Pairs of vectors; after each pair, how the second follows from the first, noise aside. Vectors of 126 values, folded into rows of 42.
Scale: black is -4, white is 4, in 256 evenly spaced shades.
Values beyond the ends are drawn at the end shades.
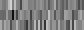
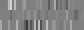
partly zeroed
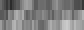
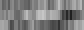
wrapped around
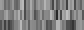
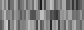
wrapped around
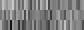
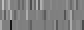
partly zeroed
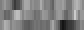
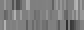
partly zeroed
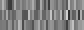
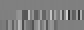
partly zeroed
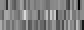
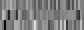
wrapped around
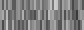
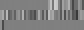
partly zeroed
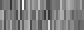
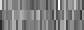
wrapped around
